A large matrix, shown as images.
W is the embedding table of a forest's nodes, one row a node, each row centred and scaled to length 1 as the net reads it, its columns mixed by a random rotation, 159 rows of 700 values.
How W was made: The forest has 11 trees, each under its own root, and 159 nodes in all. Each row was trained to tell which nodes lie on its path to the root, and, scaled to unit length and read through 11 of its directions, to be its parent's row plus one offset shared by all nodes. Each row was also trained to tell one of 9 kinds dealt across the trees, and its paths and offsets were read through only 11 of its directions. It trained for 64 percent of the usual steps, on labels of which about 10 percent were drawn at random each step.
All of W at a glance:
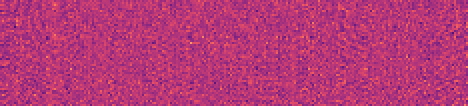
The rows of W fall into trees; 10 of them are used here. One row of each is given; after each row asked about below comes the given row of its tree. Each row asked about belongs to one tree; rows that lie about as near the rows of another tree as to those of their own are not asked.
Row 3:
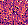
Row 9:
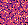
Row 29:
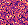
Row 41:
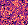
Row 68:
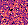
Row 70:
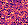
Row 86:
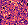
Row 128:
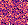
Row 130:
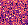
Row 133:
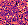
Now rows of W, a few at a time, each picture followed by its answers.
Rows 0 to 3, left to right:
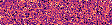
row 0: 3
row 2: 68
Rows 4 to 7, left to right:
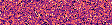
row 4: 86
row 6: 128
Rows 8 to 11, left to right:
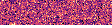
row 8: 3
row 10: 86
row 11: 3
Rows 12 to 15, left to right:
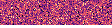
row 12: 133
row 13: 128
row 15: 68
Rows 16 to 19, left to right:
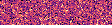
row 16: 68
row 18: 3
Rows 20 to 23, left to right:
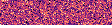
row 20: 3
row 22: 70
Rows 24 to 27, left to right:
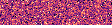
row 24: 130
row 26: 86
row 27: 86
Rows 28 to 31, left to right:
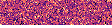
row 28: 133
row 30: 3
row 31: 130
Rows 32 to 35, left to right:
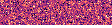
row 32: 128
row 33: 128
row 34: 41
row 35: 41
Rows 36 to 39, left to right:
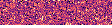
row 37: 86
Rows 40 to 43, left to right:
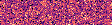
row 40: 68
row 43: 128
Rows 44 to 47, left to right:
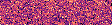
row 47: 86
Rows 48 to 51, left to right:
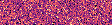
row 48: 29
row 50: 3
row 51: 133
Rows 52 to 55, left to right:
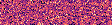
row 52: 41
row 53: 3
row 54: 128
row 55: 128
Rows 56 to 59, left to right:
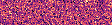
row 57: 3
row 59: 128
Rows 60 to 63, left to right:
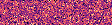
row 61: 9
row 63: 41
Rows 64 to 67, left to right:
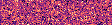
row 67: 70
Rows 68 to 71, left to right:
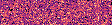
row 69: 70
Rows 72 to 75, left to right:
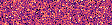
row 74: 130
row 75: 68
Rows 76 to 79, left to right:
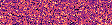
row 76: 128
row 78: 70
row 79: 41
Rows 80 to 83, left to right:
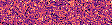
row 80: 133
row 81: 86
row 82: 41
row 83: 3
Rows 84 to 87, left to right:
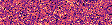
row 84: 41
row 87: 41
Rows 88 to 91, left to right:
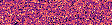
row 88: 70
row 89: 9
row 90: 128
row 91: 86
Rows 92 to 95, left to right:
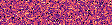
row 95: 133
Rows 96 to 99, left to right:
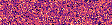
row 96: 3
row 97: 9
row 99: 41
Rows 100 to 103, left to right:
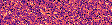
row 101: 68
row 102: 41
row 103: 86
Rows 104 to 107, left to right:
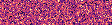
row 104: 41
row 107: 41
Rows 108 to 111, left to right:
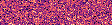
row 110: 86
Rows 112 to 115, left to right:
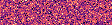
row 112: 130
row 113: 68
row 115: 70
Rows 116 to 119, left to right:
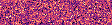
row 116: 130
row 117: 70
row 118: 29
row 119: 68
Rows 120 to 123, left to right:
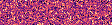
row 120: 86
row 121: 3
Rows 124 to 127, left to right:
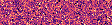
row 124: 128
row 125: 133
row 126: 86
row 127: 133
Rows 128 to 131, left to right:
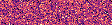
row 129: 86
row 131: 68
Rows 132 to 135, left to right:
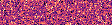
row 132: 133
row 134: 3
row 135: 41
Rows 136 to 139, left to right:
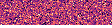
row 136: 41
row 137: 70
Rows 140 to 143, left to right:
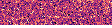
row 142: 3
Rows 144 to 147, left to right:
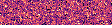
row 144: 29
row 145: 70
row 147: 86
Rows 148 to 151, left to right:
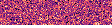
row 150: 41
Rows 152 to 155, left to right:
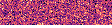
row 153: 3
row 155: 68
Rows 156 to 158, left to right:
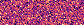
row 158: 86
